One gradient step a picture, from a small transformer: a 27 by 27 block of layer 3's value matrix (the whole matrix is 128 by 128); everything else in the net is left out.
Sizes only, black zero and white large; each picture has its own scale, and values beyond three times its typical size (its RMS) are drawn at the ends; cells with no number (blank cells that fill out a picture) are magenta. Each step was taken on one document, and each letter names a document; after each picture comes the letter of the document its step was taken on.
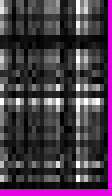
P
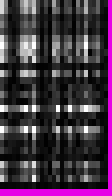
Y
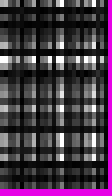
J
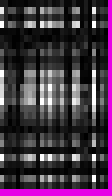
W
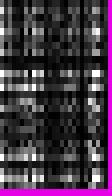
W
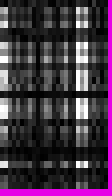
P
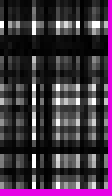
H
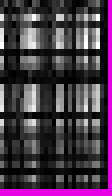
Y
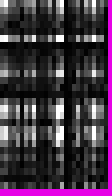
J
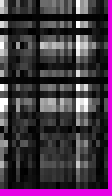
P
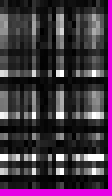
J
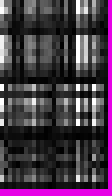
P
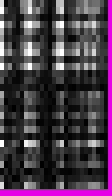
Y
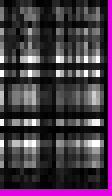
Y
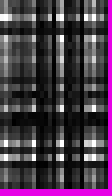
J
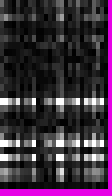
J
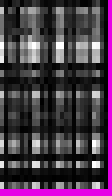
Y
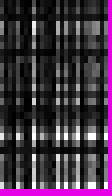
H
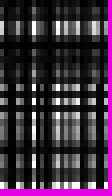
H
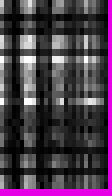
Y
